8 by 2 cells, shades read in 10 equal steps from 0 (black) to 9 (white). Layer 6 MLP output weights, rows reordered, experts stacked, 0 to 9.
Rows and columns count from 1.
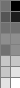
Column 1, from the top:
4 3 4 5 4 7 7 8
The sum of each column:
42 39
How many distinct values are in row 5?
2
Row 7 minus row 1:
3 8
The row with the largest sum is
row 8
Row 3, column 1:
4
